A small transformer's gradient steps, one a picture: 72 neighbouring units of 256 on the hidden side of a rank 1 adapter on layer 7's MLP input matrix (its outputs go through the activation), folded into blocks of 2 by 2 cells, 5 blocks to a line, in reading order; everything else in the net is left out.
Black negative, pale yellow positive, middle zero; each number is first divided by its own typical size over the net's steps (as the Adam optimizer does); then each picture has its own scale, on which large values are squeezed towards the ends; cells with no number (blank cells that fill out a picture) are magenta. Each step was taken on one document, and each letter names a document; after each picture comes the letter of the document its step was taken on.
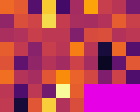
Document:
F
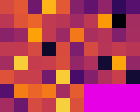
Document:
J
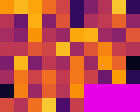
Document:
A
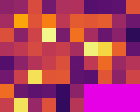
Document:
A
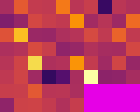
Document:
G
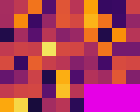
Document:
J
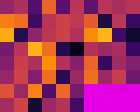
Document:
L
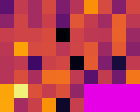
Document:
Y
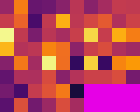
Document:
L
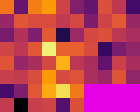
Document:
F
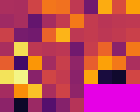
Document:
Y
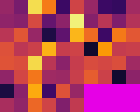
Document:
A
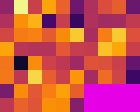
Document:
A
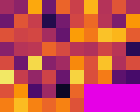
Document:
J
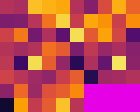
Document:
J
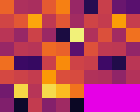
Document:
F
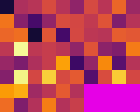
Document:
Y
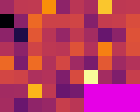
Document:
G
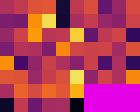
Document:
J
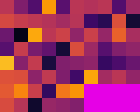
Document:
L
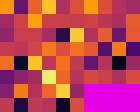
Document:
F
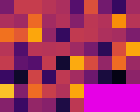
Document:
Y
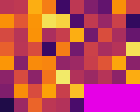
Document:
J
